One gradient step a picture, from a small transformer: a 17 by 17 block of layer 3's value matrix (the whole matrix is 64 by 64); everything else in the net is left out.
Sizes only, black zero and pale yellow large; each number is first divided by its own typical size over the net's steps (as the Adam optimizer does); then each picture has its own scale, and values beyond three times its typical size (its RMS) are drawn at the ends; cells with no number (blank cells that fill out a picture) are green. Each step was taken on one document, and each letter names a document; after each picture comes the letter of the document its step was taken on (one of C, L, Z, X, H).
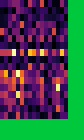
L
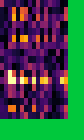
L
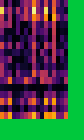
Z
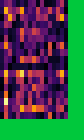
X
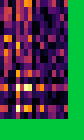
X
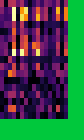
L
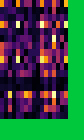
Z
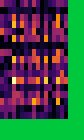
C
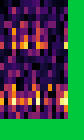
C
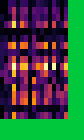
C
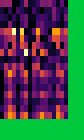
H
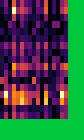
C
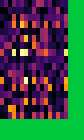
L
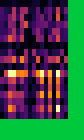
H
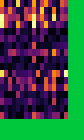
Z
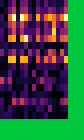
L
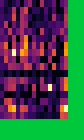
L
